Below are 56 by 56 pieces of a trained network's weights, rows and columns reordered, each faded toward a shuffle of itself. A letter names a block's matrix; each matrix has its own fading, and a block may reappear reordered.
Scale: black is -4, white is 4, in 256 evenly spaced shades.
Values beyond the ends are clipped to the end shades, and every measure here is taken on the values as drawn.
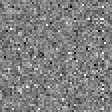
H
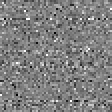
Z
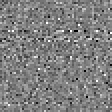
Z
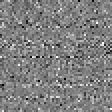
Z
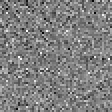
H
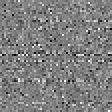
Z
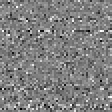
Z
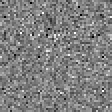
H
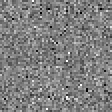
H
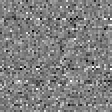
Z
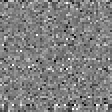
Z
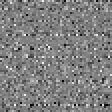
Z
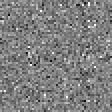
H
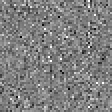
H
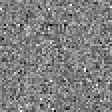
H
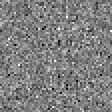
H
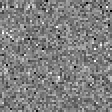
H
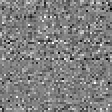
Z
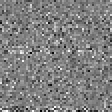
Z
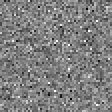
H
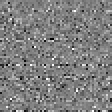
Z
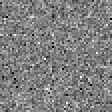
H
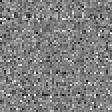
Z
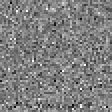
H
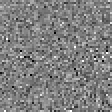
H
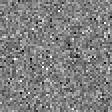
H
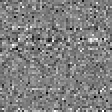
Z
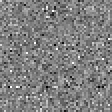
H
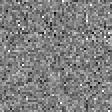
H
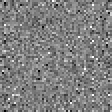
H
